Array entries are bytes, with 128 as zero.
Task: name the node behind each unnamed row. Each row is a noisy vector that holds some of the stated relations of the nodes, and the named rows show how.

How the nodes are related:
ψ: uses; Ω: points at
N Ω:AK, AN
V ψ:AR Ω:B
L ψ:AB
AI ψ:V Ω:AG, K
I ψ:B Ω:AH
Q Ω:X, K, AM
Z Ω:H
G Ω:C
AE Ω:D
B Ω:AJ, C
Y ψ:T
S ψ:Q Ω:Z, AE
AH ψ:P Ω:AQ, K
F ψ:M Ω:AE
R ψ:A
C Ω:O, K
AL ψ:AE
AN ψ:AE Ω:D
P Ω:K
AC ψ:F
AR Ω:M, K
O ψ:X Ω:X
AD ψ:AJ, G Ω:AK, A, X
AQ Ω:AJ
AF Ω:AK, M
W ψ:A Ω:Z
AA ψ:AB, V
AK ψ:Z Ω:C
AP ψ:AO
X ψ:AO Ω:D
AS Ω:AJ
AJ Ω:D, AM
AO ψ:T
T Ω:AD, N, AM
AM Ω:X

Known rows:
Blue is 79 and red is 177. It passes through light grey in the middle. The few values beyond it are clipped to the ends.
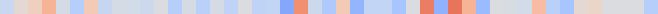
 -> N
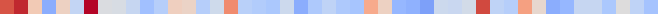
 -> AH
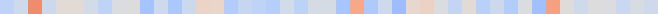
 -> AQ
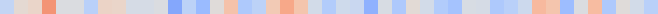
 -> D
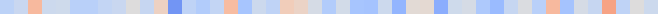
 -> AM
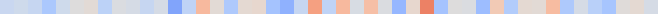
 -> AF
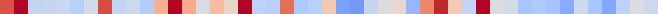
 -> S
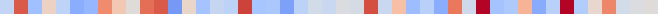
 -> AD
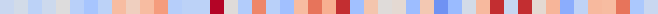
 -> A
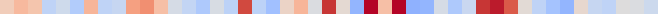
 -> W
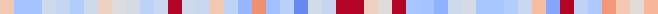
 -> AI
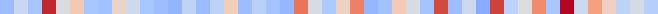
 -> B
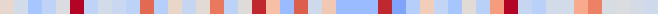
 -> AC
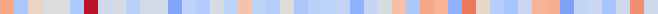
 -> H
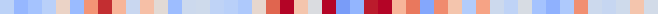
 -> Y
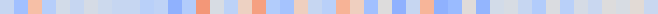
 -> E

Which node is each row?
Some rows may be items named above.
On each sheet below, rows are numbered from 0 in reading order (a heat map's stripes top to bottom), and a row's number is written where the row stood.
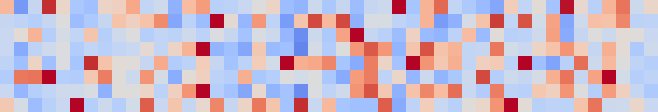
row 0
AA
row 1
A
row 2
AG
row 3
AR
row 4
T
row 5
AJ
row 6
AR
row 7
AC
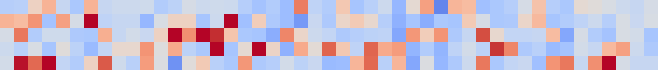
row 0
N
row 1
P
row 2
Q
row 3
R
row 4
AJ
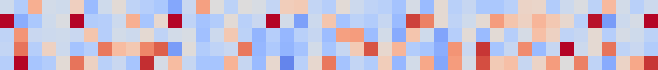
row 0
AS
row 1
F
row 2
C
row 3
AD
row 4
AK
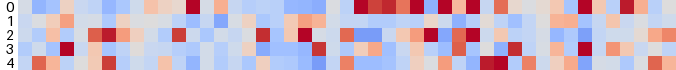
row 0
V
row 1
D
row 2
AO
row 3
B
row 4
Z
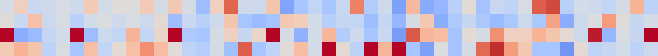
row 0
K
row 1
AM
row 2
F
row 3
W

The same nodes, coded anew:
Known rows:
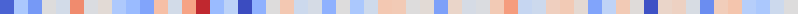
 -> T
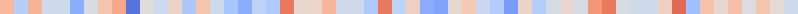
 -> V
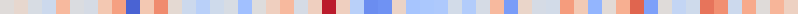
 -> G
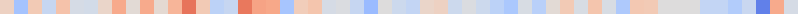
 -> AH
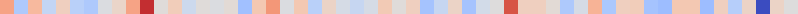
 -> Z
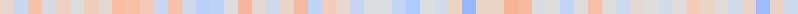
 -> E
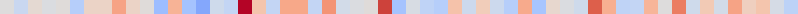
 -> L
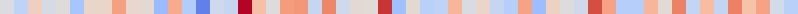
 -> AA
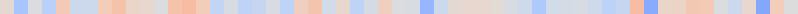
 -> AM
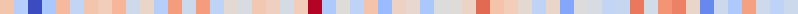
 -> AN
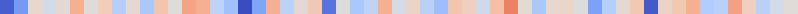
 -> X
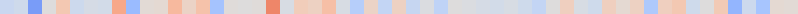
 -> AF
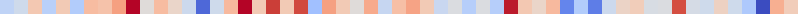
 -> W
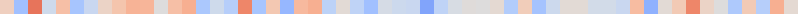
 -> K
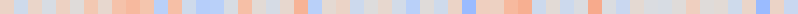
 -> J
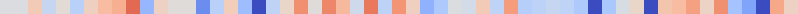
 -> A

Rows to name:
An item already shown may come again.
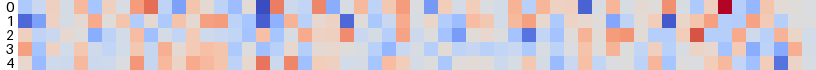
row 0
AC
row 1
X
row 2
AR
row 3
P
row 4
AK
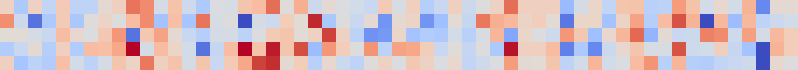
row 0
H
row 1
AE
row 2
G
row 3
W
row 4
S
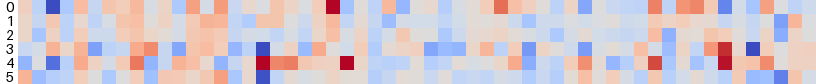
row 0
AN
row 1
AQ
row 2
AM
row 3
M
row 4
AD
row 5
Q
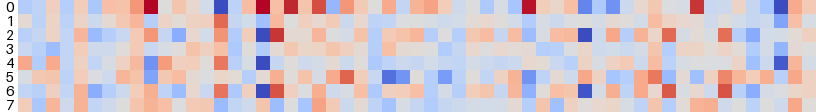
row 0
W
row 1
AS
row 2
F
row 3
N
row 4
B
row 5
AJ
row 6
F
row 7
AG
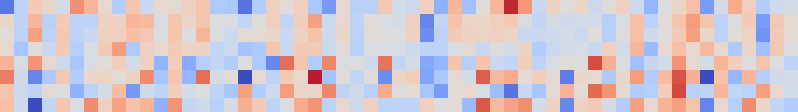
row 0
AO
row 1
D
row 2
D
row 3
C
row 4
AB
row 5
AE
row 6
AR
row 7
AL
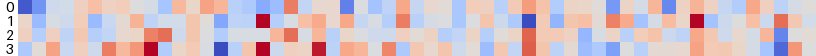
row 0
O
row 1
AI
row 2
H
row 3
R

